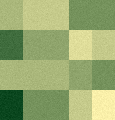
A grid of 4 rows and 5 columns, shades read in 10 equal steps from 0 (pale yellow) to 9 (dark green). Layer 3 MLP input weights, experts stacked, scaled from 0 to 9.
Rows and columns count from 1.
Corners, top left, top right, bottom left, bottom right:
3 5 9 0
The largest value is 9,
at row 4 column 1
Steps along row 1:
down same up same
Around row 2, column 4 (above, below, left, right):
5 4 4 2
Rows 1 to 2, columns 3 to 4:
2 5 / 4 1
